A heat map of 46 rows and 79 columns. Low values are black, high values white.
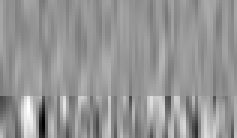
No overall slope runs across the table. A few values lie far out on both sides of the bulk. Streaks run downward. A horizontal seam about 70% of the way down splits the table, and the top part is calmer.
